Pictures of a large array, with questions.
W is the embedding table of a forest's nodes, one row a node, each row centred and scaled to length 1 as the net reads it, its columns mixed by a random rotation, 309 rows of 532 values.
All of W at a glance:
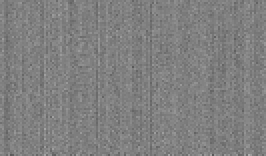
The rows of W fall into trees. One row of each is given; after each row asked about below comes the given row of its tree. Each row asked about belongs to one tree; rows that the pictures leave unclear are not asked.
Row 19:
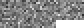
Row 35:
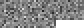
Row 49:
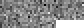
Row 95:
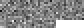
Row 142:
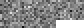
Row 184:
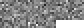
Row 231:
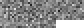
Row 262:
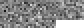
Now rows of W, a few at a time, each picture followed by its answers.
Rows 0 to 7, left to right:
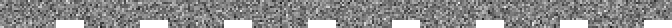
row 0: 95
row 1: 49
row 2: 184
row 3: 19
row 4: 184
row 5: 19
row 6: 184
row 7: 142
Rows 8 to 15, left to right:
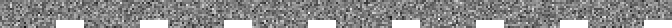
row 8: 35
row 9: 142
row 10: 35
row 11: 95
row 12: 231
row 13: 184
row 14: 142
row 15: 35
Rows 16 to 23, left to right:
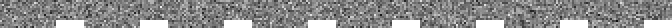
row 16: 35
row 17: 95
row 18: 142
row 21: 184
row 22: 49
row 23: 231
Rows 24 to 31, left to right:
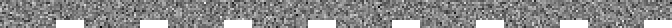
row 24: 231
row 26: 142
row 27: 35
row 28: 184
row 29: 49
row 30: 184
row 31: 184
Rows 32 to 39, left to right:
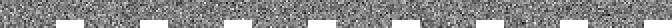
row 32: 231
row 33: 184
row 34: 142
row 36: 95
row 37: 184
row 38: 49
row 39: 35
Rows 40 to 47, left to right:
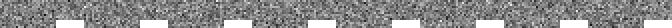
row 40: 35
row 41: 184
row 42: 142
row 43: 35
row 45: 95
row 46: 184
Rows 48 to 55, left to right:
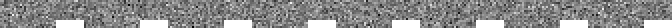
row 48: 231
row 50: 35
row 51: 19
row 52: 184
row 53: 35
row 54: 142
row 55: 231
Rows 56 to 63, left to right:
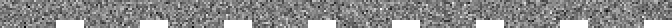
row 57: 49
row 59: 184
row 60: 49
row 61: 231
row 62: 231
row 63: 95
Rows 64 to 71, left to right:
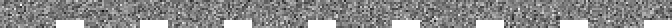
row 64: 231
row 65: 95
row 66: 231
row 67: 184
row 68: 142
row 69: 35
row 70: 231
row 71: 19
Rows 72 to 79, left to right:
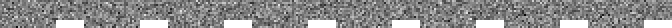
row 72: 35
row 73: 49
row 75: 49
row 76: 19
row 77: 231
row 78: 35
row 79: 35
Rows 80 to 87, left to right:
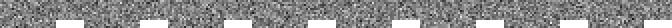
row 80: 35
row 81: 142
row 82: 35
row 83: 49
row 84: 142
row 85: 231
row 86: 231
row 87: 184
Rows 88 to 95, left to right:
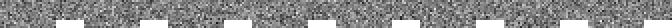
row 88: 231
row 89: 142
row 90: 35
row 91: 231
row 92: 95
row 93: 231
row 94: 35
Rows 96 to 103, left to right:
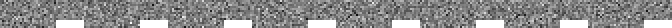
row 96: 35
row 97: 231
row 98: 35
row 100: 35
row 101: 19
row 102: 35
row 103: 231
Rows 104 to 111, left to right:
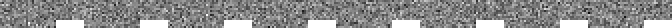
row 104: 184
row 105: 231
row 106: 35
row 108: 49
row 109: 95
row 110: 19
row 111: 49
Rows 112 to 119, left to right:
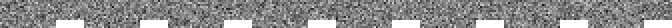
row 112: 142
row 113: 35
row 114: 49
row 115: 142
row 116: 19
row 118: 231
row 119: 95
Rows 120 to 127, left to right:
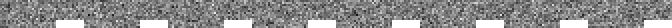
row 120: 142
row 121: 231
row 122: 231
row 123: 49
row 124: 35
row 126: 142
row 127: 142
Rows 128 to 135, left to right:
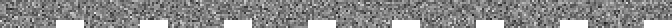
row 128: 35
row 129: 231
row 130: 231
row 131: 35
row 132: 49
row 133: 184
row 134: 49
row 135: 49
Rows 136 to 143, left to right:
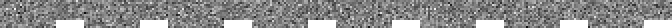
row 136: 231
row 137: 49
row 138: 231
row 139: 95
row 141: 231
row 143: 49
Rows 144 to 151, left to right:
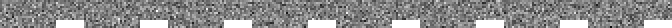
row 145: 184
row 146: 49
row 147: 49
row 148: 231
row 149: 142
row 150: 49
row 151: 142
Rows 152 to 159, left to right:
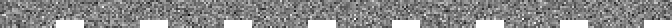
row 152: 49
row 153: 142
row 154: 35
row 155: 35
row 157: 49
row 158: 184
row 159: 95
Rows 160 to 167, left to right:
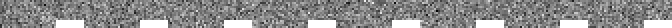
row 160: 49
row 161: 35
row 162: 184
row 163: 95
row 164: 142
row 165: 95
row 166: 35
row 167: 142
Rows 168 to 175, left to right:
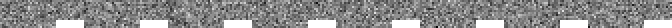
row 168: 142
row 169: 49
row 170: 49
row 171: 142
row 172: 142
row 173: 35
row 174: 184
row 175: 49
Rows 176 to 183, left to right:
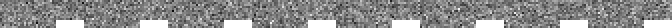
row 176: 184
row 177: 19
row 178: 262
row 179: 19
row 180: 49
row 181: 49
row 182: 231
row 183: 231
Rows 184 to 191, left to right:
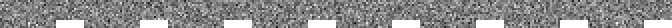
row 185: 142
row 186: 231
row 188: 49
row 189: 35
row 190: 35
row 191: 184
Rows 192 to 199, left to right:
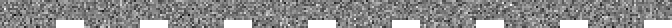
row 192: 35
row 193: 95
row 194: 35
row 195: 184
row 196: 184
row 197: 231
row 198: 184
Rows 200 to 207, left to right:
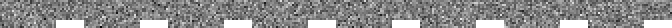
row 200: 184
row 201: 35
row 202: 231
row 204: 35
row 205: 49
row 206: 95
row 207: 231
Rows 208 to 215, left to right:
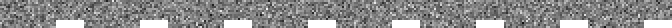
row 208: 142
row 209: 142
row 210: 184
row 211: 231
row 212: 19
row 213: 231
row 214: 49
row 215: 35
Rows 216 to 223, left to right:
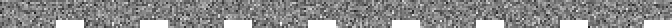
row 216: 49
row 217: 184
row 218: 35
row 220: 95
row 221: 95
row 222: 184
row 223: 49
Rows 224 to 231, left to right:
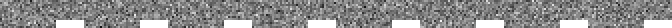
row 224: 184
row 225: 35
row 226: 35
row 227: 49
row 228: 35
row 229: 95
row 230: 142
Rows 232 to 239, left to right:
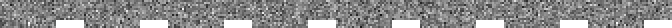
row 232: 184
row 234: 231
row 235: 231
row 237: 49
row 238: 19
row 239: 184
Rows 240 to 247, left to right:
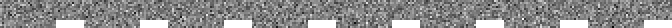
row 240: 231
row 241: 95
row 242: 35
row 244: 49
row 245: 231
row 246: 184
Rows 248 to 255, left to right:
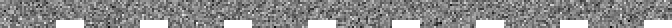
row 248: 262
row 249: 35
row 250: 184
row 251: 142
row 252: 35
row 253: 49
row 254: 95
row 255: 142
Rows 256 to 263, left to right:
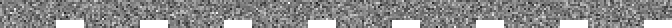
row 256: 231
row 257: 184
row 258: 49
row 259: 142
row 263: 231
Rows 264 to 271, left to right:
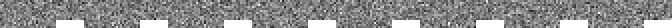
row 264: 184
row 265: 184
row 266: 184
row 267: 184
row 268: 19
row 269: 184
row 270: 49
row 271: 231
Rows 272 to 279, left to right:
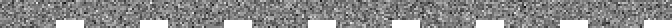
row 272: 142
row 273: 49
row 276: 231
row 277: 49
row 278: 231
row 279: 49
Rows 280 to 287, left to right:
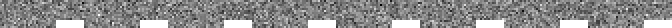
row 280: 184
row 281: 184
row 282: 95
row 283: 184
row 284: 49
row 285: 231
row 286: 95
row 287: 49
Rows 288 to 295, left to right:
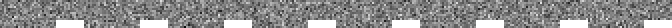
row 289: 231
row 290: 35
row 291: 49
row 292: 142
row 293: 142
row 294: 142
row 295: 184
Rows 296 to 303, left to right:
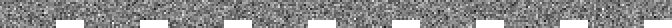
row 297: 184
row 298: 184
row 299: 49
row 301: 95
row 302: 142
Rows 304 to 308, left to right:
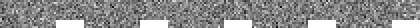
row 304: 49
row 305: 35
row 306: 95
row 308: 262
